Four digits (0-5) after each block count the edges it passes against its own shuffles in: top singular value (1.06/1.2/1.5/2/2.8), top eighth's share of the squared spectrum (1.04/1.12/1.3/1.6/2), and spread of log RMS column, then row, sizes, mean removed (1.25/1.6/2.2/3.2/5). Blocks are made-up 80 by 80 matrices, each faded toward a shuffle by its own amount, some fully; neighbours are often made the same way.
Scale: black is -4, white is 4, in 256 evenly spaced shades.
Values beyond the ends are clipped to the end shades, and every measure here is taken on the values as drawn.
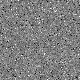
0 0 0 0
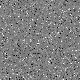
2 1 0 0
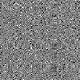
4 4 2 2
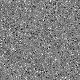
1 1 0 0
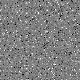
3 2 0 0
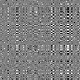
5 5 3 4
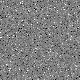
0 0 0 0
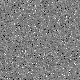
0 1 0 0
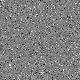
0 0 0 0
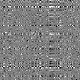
5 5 3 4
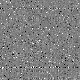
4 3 0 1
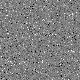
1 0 0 0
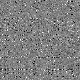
3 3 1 2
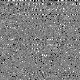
4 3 1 2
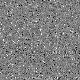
3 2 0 1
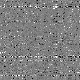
4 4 1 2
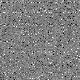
3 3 0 2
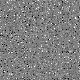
3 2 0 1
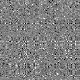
4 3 2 2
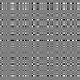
5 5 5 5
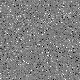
3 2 0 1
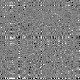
5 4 2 3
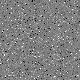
0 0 0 0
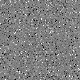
3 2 1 0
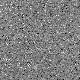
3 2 0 0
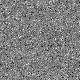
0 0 0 0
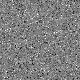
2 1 0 0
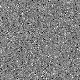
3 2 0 0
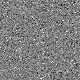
2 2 0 0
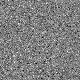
2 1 0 0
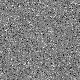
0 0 0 0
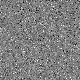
1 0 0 0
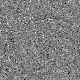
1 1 0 0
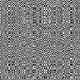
5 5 4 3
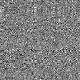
4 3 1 2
